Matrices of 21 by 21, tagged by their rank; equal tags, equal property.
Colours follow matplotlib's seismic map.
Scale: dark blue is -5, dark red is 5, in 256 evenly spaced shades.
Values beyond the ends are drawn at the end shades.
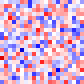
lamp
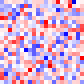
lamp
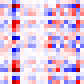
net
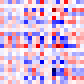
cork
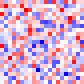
lamp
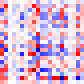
cork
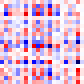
net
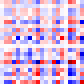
net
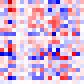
cork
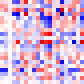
cork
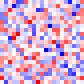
lamp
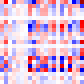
net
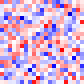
lamp
